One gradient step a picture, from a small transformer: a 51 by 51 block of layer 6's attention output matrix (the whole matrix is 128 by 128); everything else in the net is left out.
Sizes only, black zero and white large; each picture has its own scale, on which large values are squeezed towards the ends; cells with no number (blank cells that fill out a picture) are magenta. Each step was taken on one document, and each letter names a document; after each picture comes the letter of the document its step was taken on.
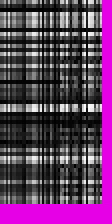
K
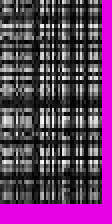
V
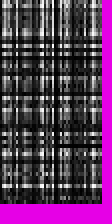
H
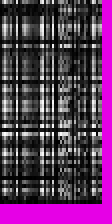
H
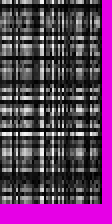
V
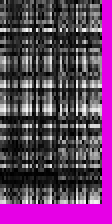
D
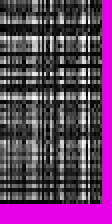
K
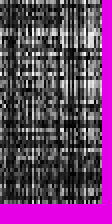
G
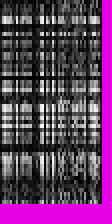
V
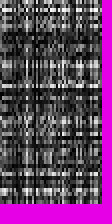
D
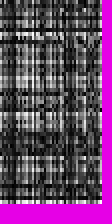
G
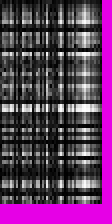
G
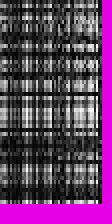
D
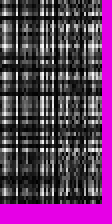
H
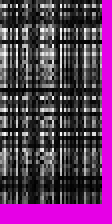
H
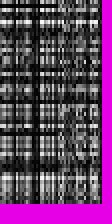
V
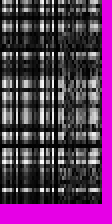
H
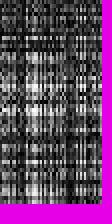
D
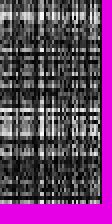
V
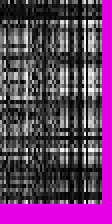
G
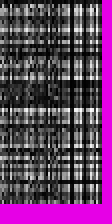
D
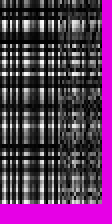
V
